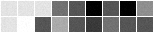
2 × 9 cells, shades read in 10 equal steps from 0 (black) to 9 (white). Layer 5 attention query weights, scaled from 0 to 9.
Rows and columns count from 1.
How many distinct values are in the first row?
5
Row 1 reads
8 8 8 4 3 0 3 0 5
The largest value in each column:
8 9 8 6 3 2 4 3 5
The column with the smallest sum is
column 6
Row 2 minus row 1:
0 1 -5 2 0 2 1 3 -2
